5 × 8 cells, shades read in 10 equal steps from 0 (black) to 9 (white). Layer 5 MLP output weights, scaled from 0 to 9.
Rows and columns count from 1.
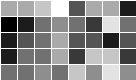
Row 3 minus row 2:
1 2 0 1 -1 1 -7 -1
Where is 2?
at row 2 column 6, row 4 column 5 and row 4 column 8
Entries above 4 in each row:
6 2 1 3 5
